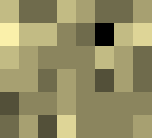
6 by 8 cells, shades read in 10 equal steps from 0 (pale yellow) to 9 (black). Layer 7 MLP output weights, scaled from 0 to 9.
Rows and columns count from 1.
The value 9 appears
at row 2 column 6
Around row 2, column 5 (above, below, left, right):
3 4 4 9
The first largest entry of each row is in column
2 6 8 6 1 3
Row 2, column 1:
0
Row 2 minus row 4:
-3 -1 -3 1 1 3 -1 -4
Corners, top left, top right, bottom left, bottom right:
2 3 5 3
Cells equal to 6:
3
